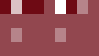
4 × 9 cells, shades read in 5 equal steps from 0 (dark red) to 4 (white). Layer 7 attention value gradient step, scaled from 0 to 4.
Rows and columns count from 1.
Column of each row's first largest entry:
6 1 2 1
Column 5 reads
1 1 1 1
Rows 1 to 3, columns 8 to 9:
2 1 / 1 1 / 1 1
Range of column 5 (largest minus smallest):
0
